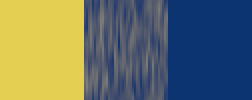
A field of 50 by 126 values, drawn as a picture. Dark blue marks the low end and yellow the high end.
The table splits into one row of 3 panels. Panel 1,1: very high, flat. Panel 1,2: low, streaked downward. Panel 1,3: very low, flat.
